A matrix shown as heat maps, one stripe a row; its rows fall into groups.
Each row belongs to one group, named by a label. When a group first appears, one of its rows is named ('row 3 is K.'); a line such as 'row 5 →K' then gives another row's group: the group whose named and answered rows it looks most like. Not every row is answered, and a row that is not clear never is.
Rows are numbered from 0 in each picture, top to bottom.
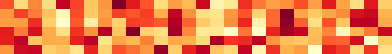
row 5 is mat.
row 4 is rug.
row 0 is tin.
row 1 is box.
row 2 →box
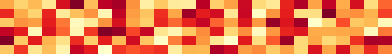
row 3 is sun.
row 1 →mat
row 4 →box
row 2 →mat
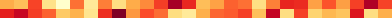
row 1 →sun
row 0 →box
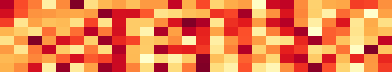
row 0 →box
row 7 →tin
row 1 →sun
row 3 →mat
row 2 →mat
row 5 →mat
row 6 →tin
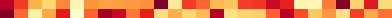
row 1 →sun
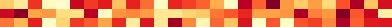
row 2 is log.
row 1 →rug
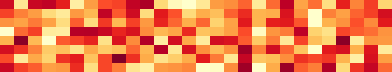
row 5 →mat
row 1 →box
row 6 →tin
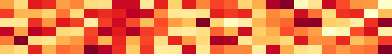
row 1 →sun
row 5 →log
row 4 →rug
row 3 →sun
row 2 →tin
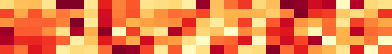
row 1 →tin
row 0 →tin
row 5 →sun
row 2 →box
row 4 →sun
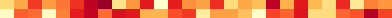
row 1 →log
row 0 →log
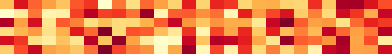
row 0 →rug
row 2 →box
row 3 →log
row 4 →rug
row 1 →log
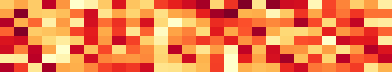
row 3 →rug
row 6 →log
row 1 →rug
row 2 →sun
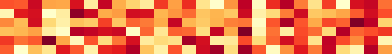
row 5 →tin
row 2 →box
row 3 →log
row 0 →box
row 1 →log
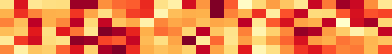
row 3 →tin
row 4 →log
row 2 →box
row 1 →rug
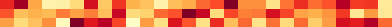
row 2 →log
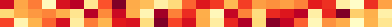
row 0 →tin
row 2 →mat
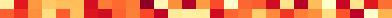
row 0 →log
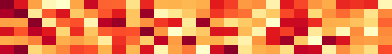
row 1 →sun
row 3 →sun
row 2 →tin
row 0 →rug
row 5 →rug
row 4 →mat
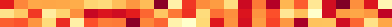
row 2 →sun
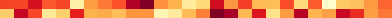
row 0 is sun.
